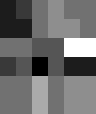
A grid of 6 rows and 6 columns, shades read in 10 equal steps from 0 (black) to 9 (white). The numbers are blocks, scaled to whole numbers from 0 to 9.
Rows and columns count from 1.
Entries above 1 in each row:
5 4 6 3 6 6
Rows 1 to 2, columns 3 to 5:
4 5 4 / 4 5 5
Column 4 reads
5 5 3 3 4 4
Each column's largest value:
4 4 6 5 9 9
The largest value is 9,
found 2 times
